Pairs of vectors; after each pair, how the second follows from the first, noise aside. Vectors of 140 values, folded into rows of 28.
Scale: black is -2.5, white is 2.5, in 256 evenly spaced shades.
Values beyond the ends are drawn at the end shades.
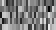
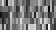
sign-scrambled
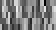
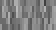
shrunk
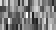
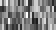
copied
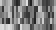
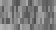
shrunk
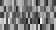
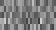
shrunk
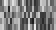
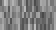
shrunk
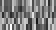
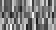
copied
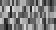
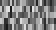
copied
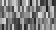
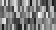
copied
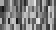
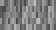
shrunk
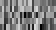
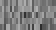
shrunk
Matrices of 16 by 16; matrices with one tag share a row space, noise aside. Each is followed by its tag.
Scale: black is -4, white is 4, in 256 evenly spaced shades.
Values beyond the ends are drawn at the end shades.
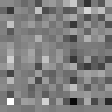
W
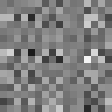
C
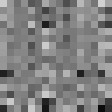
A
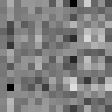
W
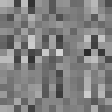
C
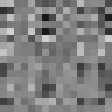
A
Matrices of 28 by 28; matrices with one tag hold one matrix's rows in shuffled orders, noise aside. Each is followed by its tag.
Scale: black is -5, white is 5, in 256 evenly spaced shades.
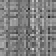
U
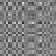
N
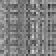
U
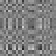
N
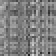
U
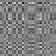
N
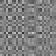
N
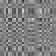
N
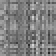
U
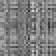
U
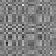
N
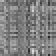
U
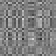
N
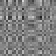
N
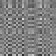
N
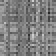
U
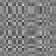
N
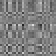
N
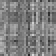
U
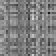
U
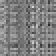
U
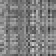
U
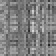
U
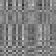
N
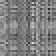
U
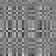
N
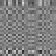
N
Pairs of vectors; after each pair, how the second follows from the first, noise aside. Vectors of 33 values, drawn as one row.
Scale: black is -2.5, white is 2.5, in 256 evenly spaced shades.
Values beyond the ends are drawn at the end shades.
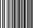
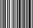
wrapped around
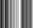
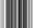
wrapped around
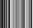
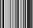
wrapped around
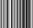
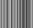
shrunk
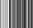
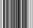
wrapped around
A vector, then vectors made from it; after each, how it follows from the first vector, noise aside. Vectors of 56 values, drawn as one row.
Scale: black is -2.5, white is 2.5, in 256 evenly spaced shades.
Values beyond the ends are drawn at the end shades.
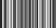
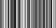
wrapped around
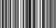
wrapped around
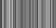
shrunk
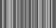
shrunk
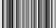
negated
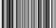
negated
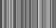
shrunk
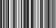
wrapped around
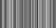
shrunk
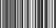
wrapped around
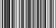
wrapped around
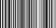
sign-scrambled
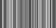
shrunk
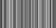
shrunk
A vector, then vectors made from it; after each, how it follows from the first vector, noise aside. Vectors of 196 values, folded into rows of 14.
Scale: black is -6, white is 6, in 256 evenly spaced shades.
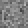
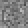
negated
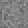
shrunk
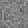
shrunk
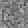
negated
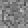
negated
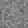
shrunk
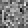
scaled up
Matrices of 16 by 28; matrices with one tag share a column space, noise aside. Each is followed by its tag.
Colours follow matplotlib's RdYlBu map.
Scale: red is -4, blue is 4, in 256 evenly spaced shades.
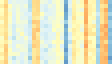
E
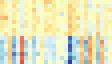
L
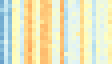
E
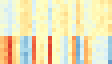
L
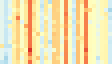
E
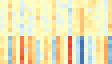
L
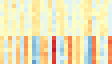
L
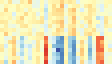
L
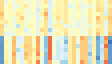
L
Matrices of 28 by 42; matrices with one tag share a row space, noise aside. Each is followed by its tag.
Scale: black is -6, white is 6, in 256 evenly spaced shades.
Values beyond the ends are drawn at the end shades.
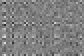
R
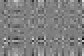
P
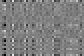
R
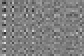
R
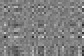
P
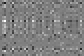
R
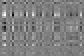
R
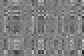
P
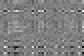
P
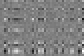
P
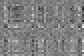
P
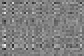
R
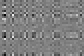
R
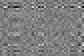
P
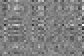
P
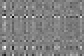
R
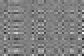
P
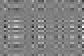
P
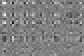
R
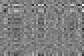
P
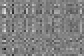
R
